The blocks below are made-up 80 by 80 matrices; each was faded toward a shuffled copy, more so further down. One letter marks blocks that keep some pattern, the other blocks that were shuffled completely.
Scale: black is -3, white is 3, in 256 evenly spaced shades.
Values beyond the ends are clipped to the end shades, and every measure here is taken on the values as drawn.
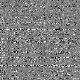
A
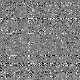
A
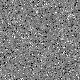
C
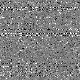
A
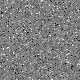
C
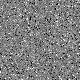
C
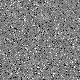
C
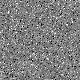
C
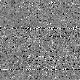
A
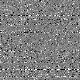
A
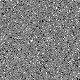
C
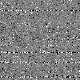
A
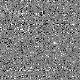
A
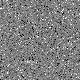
C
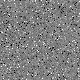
C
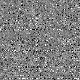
A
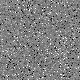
C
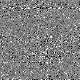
A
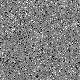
C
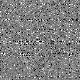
A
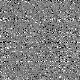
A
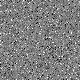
C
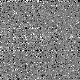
A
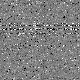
A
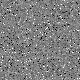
C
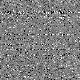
A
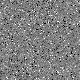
C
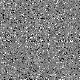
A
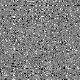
A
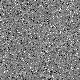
C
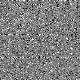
A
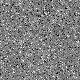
C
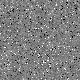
C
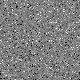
C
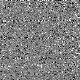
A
